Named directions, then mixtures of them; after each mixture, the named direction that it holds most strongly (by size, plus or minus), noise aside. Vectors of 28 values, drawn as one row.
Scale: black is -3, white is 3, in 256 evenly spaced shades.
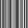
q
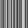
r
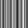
q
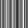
q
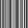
q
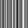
r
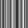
q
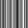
q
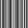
q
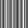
q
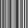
q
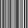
q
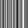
r
